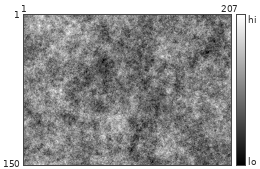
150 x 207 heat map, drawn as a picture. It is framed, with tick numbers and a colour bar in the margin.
Grain: blotchy. Stripes: none. Average level on the scale: 50%. Ninth with the highest average: top left. Mirror symmetry: none.
